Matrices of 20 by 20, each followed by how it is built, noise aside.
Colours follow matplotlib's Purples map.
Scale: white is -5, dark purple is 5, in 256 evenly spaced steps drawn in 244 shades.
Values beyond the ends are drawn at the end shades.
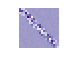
banded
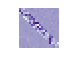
banded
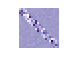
banded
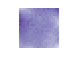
smooth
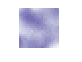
smooth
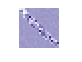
banded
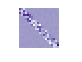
banded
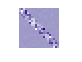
banded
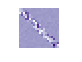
banded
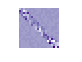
banded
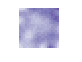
smooth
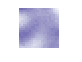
smooth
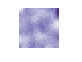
smooth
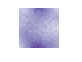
smooth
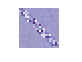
banded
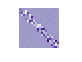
banded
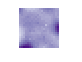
smooth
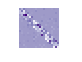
banded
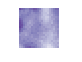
smooth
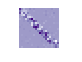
banded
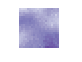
smooth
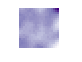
smooth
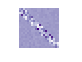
banded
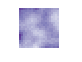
smooth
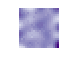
smooth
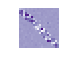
banded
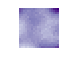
smooth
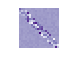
banded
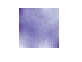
smooth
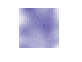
smooth
